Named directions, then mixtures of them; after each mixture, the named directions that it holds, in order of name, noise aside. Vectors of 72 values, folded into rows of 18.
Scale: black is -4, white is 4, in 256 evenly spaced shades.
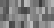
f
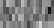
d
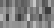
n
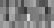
f, n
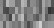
d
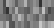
d, f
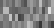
d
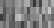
f, n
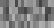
d, f, n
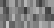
d, f, n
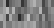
d, n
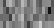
d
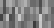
d, f, n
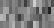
f, n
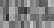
f, n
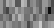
d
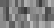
d, f, n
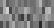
d, f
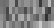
d, f, n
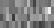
d, n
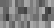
d, f, n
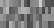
f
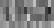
d, f, n
